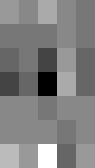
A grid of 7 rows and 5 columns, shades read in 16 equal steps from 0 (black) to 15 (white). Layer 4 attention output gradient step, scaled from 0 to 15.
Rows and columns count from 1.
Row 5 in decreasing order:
8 8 8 8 7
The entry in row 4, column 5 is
6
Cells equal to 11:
1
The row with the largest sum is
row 7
